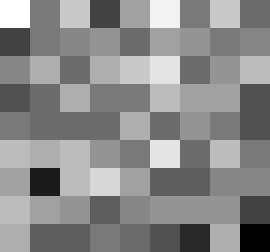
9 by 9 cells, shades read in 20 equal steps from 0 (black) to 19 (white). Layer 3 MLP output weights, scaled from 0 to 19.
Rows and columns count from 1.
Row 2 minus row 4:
-1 1 -3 2 -1 -2 -1 -3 4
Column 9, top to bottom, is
8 10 14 6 6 9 10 5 0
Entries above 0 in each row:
9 9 9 9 9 9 9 9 8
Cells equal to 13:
7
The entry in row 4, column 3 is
13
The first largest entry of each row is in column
1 6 6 6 5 6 4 1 1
